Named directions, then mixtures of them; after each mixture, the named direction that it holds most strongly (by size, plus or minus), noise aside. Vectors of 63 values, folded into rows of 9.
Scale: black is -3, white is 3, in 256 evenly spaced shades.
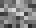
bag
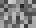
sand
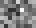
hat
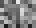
hat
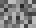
sand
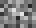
bag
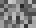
sand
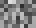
sand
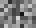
sand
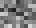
bag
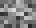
bag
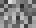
sand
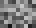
bag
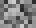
sand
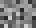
hat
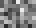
hat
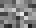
bag
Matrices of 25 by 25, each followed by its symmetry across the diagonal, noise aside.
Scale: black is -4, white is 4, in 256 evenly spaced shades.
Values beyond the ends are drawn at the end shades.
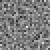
symmetric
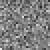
antisymmetric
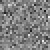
neither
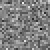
neither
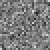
symmetric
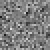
neither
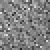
symmetric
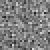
antisymmetric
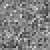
symmetric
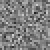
antisymmetric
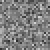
antisymmetric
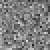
antisymmetric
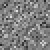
symmetric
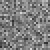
antisymmetric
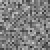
symmetric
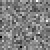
antisymmetric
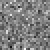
neither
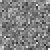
symmetric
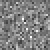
neither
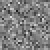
antisymmetric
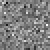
neither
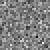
symmetric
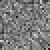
symmetric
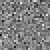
antisymmetric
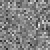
neither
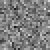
neither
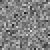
symmetric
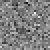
neither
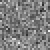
neither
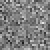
antisymmetric
